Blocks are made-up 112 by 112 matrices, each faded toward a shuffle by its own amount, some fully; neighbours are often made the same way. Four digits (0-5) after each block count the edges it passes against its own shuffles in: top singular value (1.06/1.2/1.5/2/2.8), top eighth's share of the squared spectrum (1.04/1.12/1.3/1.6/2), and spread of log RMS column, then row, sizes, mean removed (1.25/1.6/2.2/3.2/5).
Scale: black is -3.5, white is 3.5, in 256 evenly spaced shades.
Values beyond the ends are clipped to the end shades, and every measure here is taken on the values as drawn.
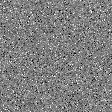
0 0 0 0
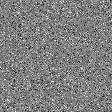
0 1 0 1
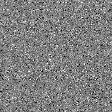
1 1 0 3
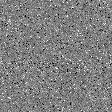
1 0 0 1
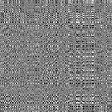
5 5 4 4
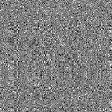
4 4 2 2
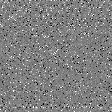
4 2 0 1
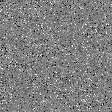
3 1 0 0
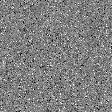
1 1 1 0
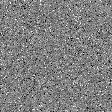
0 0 0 0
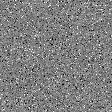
0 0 0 0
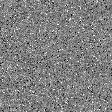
0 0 1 0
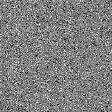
2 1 2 0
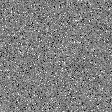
0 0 0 0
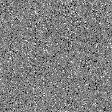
2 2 2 0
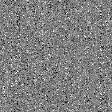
2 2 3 0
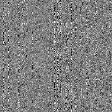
3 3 4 0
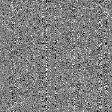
3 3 3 0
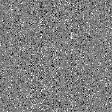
1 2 3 0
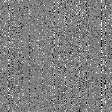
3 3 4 0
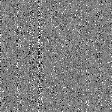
2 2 3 1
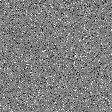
1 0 0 0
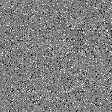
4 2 1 1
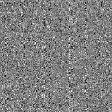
3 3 3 1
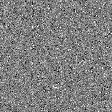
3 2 1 0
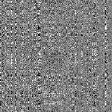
4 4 4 2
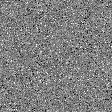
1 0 0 0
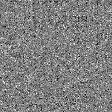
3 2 2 0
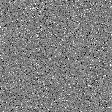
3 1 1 0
